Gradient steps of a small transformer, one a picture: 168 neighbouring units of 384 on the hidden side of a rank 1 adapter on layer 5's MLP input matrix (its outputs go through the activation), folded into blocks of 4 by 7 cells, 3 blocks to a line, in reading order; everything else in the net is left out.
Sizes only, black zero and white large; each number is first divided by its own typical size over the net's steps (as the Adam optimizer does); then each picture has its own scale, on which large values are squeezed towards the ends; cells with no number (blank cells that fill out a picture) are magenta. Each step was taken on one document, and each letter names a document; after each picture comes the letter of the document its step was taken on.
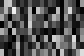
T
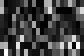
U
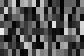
T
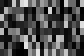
T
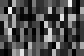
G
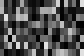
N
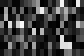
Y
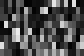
N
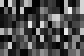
T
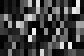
Y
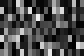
T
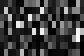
Y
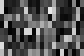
N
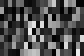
N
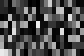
G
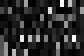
U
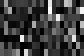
U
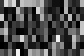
T
